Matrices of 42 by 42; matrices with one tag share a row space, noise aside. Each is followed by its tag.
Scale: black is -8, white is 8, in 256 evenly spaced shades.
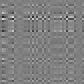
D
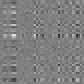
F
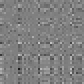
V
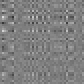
D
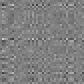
D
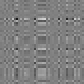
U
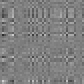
D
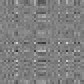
U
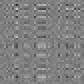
U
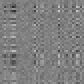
F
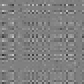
D
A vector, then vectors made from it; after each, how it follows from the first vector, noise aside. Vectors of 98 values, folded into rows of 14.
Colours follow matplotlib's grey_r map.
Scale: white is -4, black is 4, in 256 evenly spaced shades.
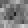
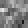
wrapped around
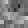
wrapped around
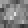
negated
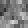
wrapped around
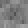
shrunk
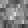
negated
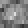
negated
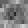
copied
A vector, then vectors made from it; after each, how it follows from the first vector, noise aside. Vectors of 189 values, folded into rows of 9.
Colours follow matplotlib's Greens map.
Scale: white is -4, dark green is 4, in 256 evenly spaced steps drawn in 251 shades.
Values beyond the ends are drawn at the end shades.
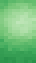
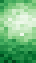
scaled up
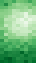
scaled up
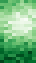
scaled up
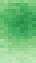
negated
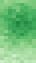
negated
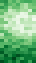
scaled up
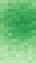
negated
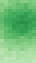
negated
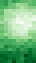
scaled up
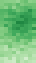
negated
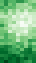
scaled up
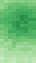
negated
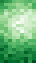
scaled up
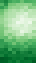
scaled up
